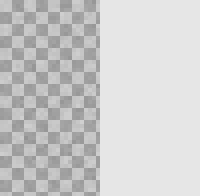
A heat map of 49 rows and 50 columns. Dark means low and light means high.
It is made of 1 by 2 panels. Panel 1,1: high, checkered. Panel 1,2: very high, flat.
